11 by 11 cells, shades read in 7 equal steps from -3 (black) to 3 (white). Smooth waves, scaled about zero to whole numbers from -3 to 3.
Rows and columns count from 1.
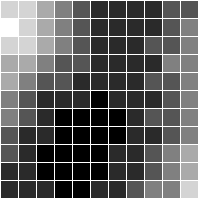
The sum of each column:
3 -3 -12 -19 -23 -27 -24 -21 -15 -7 3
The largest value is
3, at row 2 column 1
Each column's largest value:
3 2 1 0 -1 -2 -2 -1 0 0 2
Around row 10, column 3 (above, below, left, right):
-3 -2 -2 -3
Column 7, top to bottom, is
-2 -2 -2 -2 -2 -2 -3 -3 -2 -2 -2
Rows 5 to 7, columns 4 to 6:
-1 -2 -2 | -2 -2 -3 | -3 -3 -3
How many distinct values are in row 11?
5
